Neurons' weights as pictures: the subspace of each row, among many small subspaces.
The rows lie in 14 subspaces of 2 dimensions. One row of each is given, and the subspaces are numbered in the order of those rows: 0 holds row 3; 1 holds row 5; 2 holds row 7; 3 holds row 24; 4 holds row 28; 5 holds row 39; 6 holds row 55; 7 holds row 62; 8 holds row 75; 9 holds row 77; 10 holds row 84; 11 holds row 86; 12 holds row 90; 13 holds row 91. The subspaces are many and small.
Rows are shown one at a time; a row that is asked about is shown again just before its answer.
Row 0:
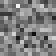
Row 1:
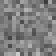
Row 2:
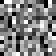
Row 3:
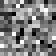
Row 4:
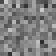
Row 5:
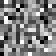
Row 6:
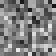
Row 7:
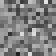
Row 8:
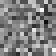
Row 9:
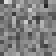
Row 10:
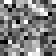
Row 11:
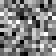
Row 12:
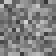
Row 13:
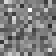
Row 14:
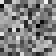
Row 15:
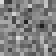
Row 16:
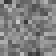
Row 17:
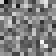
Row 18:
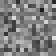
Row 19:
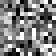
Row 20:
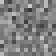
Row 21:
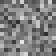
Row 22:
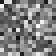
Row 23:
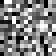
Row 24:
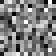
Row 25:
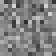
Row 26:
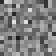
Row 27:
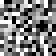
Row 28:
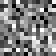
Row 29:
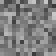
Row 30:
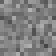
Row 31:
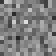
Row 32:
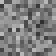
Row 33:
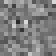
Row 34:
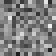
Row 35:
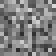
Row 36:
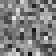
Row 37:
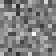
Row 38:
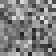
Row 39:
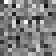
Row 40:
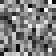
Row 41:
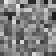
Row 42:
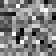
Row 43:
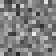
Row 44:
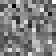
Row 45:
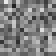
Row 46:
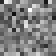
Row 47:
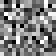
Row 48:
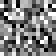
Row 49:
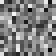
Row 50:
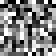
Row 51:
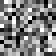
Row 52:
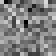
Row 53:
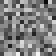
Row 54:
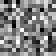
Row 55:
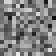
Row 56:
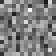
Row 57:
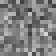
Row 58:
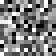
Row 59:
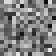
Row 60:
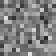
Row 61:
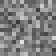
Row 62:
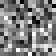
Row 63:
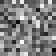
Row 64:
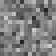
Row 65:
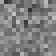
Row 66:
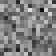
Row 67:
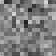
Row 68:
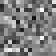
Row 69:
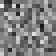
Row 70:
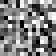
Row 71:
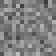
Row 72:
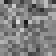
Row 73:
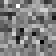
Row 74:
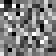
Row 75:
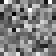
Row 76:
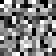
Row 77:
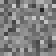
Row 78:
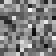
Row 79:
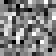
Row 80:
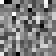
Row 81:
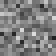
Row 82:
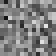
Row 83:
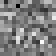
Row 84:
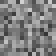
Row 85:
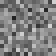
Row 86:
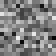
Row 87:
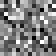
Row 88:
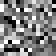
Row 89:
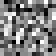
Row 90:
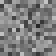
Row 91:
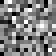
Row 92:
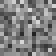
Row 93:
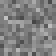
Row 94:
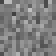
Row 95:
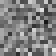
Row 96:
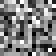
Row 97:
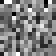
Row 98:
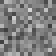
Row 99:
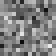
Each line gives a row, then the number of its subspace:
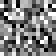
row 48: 6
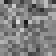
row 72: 8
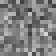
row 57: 10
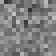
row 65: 8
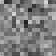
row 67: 8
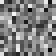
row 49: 3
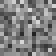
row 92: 7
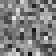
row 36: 1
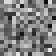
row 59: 6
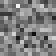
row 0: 11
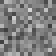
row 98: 4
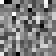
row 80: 5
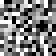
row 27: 13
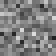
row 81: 11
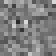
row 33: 8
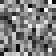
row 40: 3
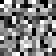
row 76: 9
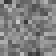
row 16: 12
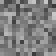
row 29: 10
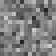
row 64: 0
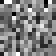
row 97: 5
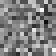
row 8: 2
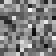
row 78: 9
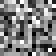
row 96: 7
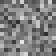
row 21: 11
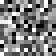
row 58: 13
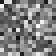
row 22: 12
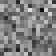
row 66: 3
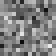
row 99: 0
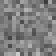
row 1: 1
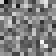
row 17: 9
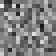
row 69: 2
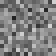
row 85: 4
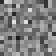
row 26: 3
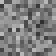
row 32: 12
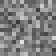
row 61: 11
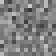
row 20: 13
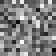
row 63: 11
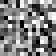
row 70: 10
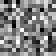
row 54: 4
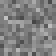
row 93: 0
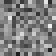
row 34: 6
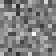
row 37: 2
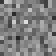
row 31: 3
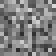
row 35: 7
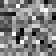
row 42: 0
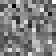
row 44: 5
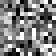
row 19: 1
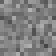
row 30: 9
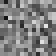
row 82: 10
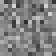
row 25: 5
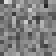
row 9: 5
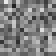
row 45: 4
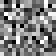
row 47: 6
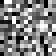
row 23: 13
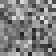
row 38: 6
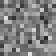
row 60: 1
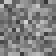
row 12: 12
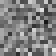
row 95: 2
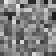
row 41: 10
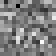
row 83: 0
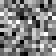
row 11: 11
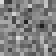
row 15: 13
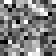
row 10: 12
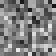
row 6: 7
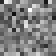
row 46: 8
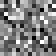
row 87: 6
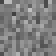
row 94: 5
